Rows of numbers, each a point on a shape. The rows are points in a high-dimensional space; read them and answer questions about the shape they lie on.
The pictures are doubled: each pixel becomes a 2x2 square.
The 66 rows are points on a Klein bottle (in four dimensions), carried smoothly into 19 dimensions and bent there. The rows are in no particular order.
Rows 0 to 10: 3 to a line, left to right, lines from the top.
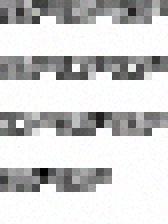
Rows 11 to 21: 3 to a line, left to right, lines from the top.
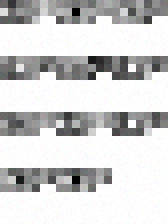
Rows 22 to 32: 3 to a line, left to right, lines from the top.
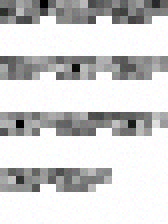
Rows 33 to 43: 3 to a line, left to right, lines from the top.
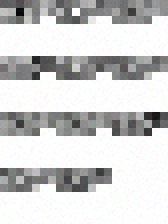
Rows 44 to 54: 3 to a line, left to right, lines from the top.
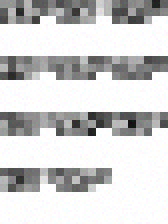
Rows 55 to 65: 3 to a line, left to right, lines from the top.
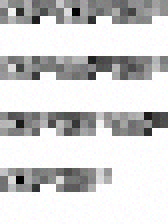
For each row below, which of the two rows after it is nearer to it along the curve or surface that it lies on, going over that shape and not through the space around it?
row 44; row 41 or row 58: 41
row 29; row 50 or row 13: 13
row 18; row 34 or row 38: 34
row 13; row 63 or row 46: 63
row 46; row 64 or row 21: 64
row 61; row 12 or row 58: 58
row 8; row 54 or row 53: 53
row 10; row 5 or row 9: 5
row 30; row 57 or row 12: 12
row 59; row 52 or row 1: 1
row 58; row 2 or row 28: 2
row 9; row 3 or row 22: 22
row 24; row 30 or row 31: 31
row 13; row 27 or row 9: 27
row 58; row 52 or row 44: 52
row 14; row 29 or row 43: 29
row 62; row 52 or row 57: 52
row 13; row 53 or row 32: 53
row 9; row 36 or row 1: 36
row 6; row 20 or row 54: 54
